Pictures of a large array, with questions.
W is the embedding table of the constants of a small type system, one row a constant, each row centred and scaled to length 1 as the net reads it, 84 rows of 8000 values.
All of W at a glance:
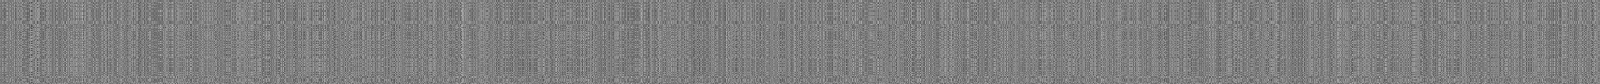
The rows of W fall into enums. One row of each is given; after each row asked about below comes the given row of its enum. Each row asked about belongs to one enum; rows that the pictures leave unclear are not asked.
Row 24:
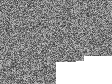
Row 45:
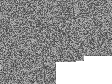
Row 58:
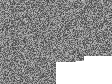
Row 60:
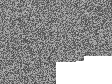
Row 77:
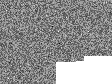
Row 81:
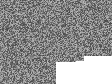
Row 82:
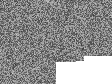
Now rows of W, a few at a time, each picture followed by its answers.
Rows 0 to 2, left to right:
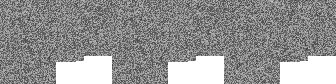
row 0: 60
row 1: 60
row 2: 82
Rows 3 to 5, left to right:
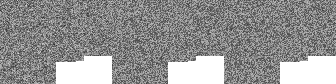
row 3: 24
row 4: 60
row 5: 81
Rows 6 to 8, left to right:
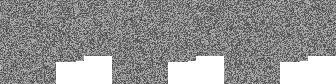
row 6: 45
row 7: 60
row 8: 81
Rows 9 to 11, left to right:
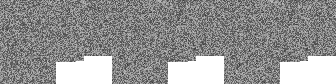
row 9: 81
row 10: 82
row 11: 82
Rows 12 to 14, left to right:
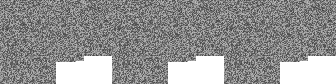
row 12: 81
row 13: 81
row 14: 81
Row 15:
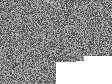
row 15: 82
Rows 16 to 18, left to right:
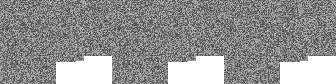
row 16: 81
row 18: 45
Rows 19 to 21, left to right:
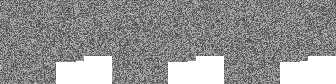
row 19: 45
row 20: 81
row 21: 60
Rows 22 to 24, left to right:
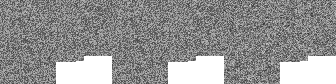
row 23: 60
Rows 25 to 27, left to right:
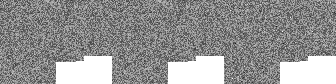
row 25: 82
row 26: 82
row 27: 77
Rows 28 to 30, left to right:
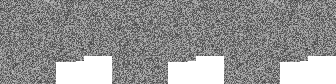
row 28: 82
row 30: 82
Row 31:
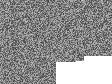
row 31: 58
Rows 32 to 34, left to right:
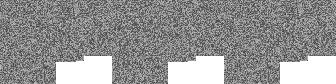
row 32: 45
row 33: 81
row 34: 45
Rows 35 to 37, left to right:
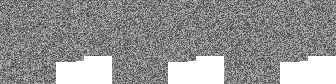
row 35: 24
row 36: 58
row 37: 81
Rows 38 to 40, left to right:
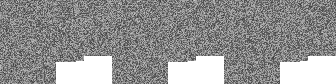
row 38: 45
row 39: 58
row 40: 60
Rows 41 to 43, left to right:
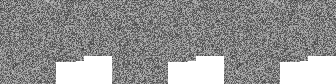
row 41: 82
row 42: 81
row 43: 82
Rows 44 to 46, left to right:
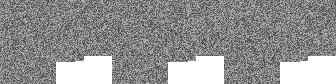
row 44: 58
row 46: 60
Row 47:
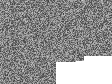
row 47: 58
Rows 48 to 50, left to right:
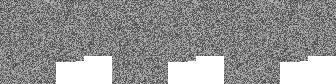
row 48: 82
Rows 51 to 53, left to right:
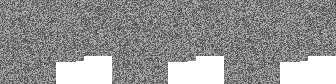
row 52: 81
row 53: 60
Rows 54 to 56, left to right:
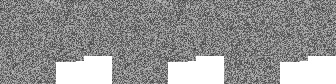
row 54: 82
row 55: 82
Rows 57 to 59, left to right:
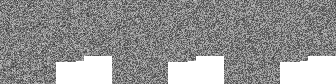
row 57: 24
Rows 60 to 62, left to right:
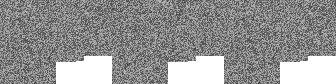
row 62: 60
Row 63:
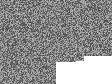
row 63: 81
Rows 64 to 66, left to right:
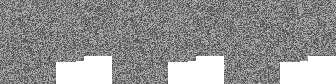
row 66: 45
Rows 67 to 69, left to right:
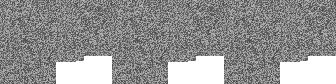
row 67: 60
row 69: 60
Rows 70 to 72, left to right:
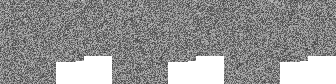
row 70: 58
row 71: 60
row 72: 82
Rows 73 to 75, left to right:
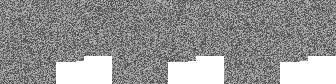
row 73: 60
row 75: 81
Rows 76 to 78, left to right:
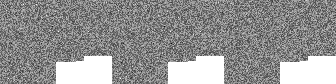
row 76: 77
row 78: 58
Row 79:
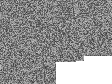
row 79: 45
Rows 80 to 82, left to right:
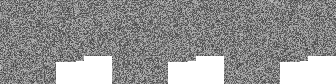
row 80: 45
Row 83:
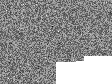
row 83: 77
